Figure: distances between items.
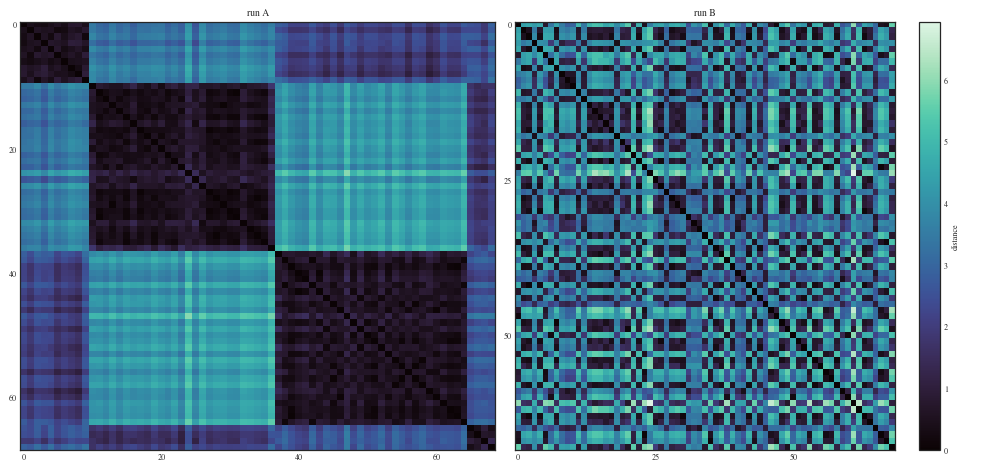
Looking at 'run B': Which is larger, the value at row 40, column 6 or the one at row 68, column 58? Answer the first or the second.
the first
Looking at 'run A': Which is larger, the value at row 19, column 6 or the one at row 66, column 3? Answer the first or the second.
the first
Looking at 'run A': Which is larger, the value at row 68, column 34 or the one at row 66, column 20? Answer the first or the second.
the first
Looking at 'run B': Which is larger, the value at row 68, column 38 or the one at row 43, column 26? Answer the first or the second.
the first
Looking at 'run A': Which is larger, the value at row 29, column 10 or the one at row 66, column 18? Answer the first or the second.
the second
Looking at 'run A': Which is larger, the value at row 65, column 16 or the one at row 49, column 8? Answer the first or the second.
the first
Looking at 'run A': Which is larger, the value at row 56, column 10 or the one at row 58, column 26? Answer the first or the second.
the second
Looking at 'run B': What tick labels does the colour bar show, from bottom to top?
0, 1, 2, 3, 4, 5, 6
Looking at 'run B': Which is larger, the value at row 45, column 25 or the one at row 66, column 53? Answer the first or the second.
the first
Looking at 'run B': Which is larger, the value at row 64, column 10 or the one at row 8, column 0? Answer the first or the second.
the first
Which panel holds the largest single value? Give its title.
run B
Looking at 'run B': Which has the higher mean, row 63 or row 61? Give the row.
61
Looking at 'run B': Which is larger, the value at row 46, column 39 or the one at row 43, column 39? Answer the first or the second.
the first
